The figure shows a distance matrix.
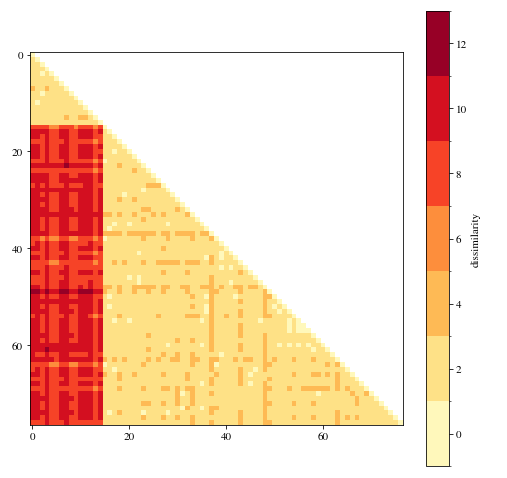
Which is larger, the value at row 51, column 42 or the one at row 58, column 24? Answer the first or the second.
the second
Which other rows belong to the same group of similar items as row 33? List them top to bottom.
15, 16, 17, 18, 19, 20, 21, 22, 23, 24, 25, 26, 27, 28, 29, 30, 31, 32, 34, 35, 36, 37, 38, 39, 40, 41, 42, 43, 44, 45, 46, 47, 48, 49, 50, 51, 52, 53, 54, 55, 56, 57, 58, 59, 60, 61, 62, 63, 64, 65, 66, 67, 68, 69, 70, 71, 72, 73, 74, 75, 76
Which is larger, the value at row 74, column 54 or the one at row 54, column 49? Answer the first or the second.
the second
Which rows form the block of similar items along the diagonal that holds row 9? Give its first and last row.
0 to 14
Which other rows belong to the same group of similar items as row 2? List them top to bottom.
0, 1, 3, 4, 5, 6, 7, 8, 9, 10, 11, 12, 13, 14
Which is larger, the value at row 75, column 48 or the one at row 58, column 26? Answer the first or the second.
the first
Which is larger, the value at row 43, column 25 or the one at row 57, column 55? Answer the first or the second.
the first
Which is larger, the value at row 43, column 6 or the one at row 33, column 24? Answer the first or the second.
the first
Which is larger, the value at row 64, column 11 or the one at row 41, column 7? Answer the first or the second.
the second
